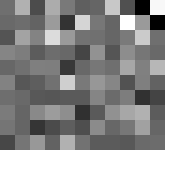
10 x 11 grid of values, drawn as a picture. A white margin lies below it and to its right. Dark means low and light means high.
Calmest part: middle left. Odd patch: rougher, in the top right. Roughest part: top right.
